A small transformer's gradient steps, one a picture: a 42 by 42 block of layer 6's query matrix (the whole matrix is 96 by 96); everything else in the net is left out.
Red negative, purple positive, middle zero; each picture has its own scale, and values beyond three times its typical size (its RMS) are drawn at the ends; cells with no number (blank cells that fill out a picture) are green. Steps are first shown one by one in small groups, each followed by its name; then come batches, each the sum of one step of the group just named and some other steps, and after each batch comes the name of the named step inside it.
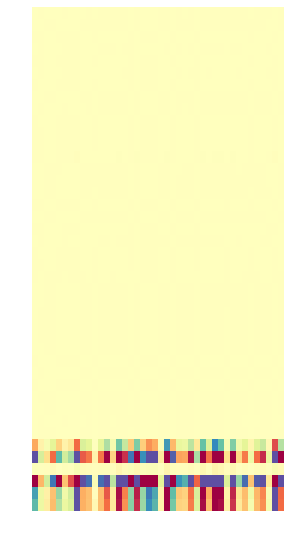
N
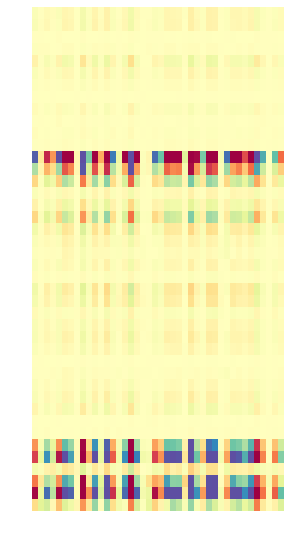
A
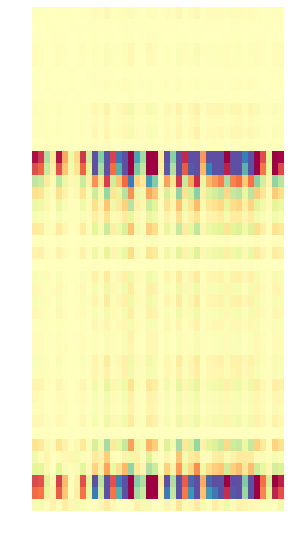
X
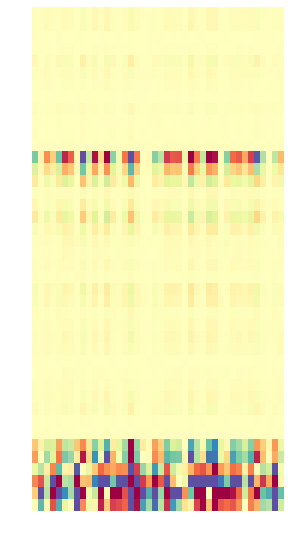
A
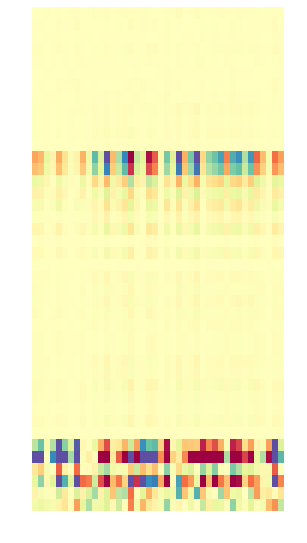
X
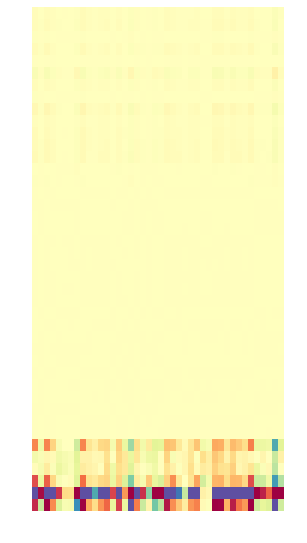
N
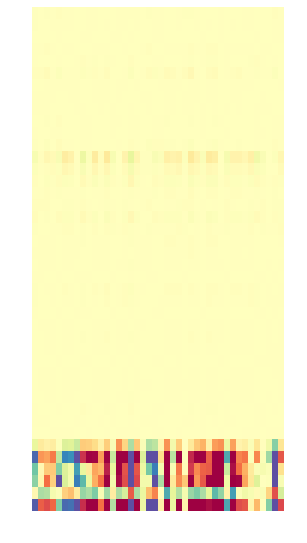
A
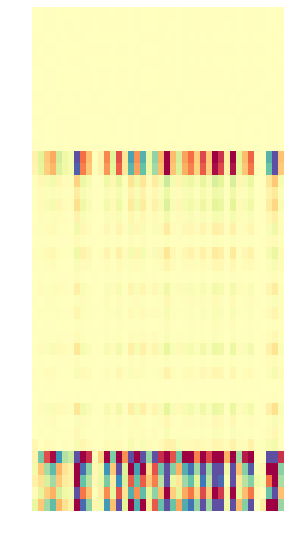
N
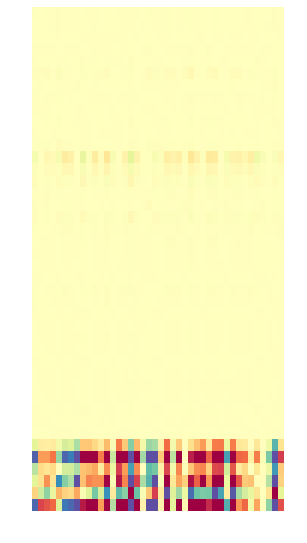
A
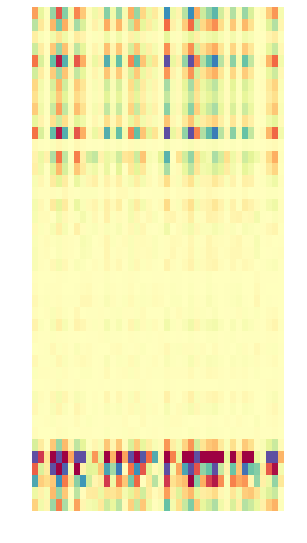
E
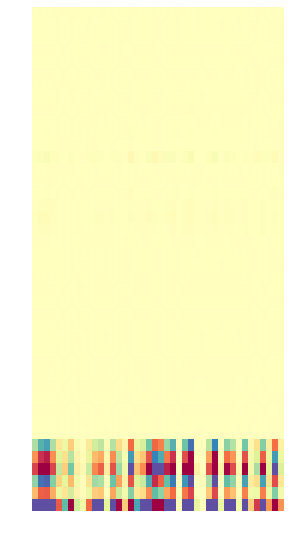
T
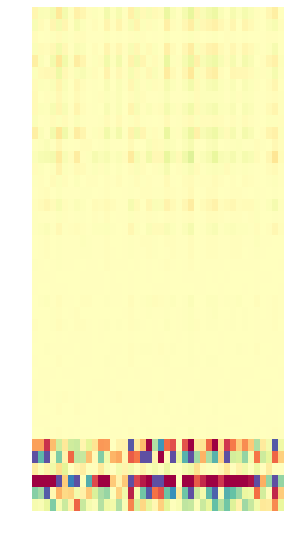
E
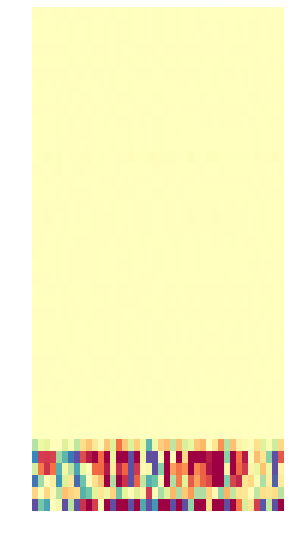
T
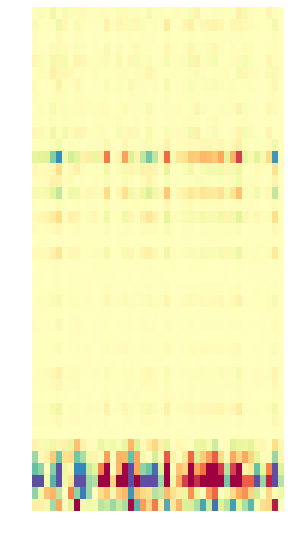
E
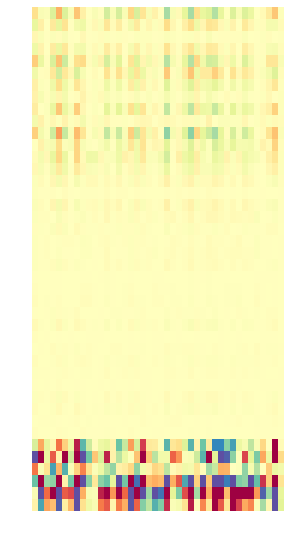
E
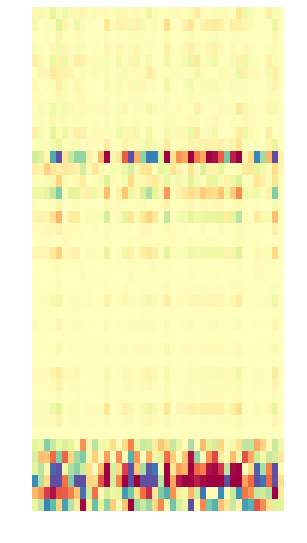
E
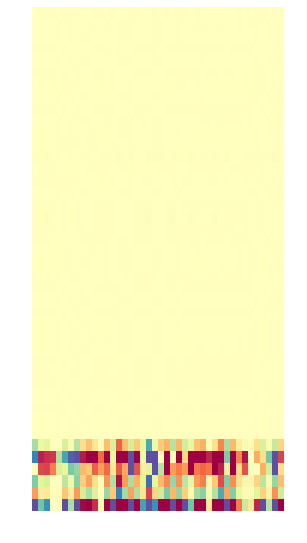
T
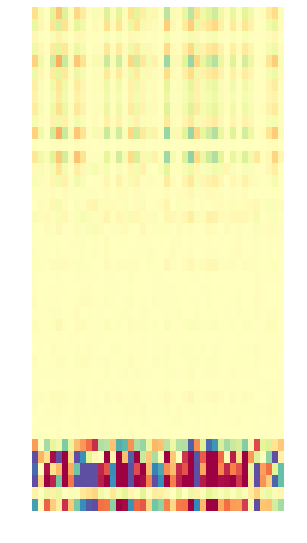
E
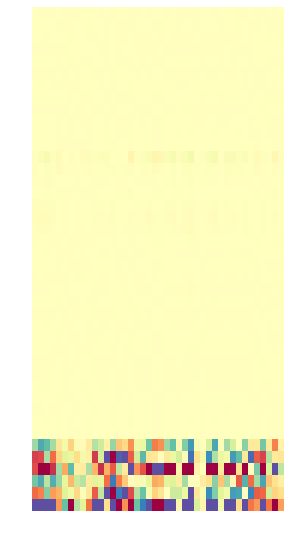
T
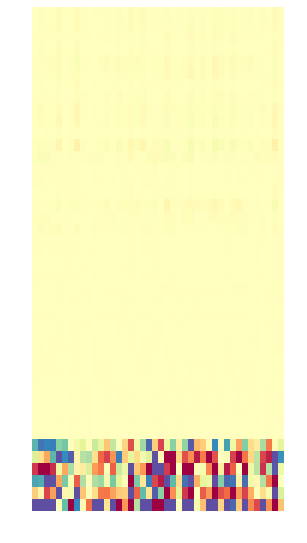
T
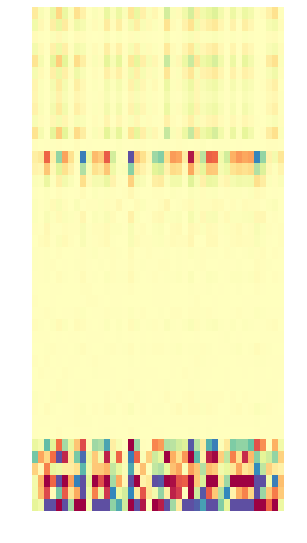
E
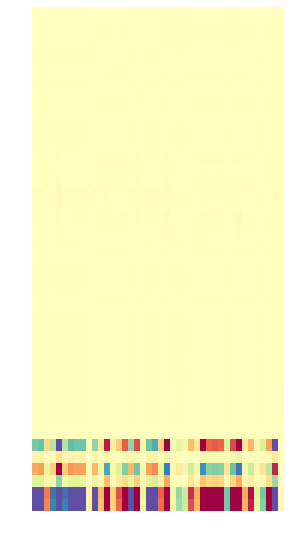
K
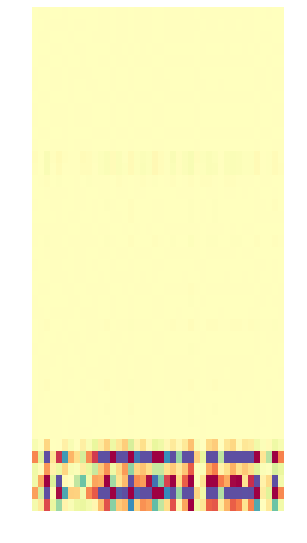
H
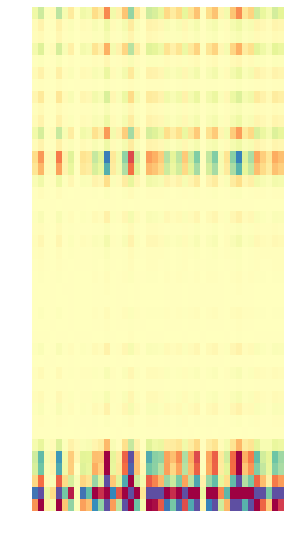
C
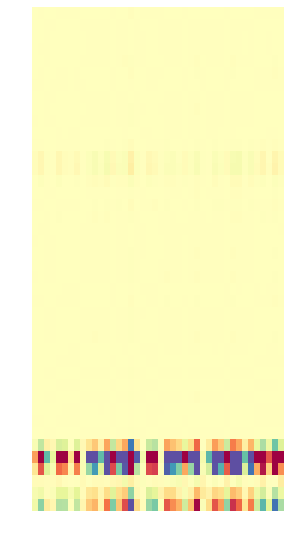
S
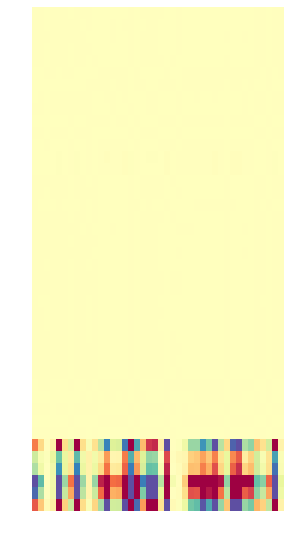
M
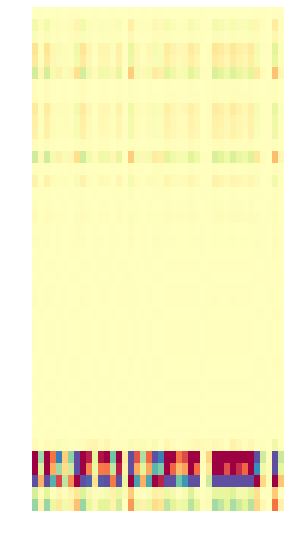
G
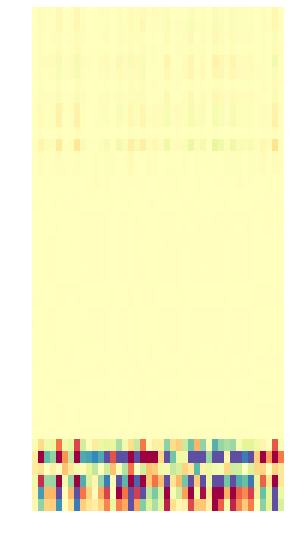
S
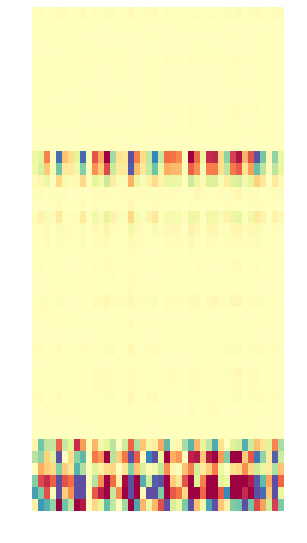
M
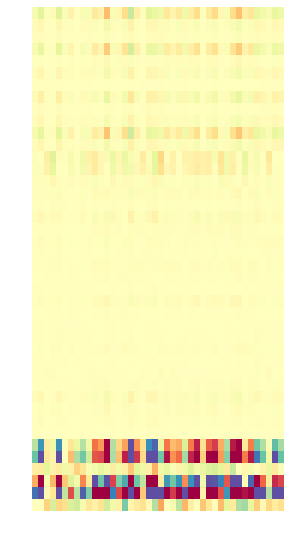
C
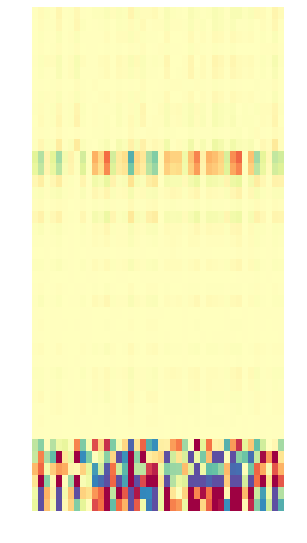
S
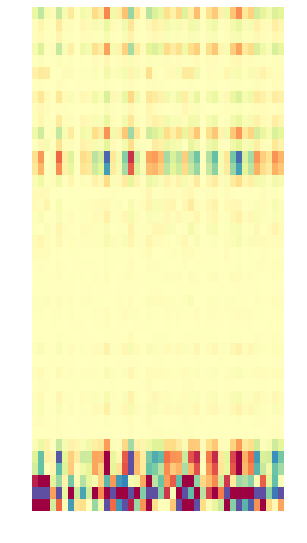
C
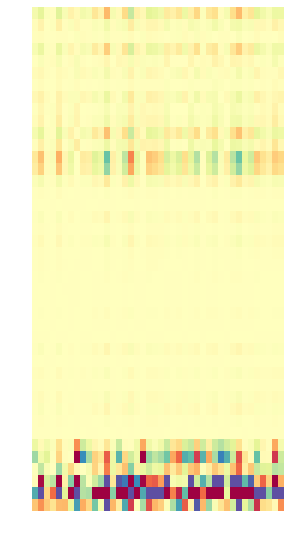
C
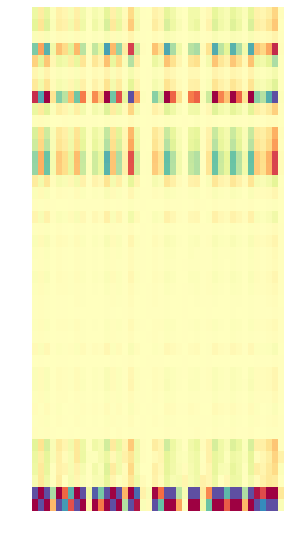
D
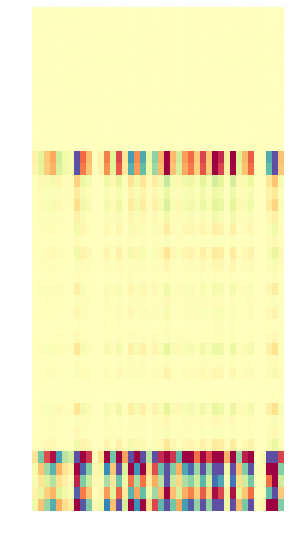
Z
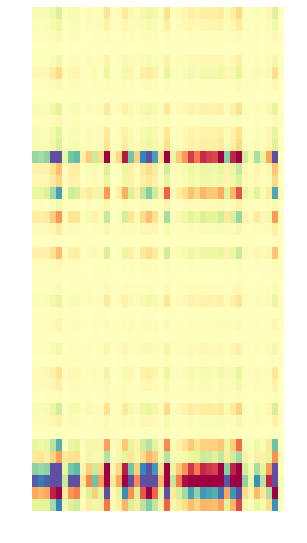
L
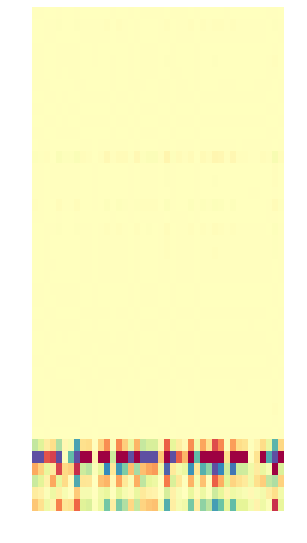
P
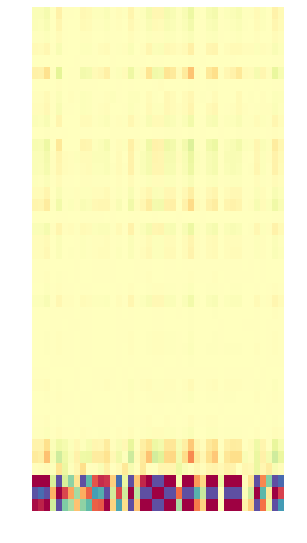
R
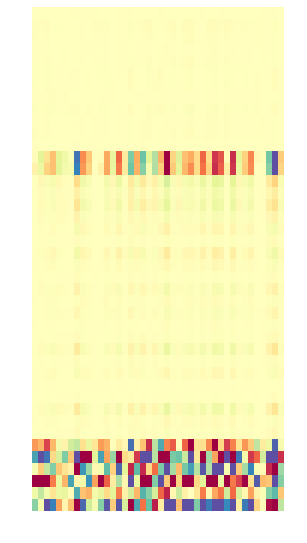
Z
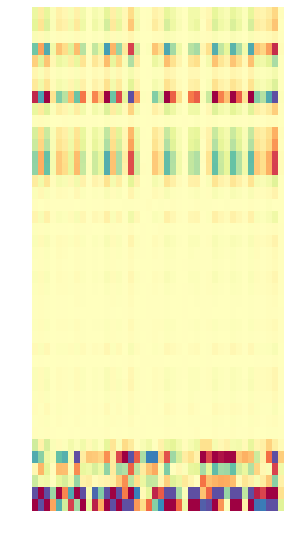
D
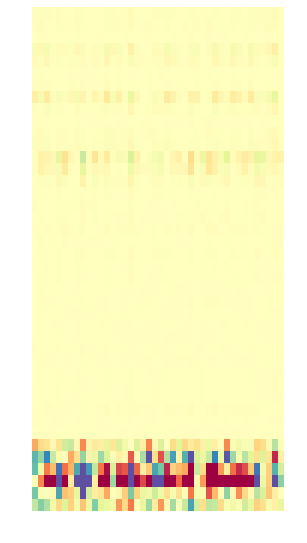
D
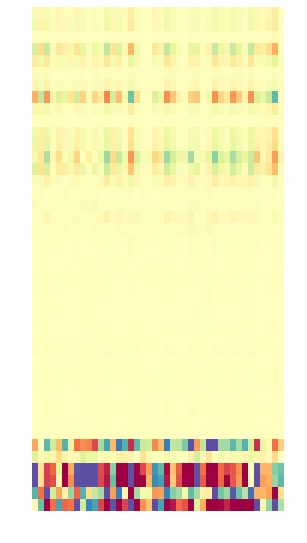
D
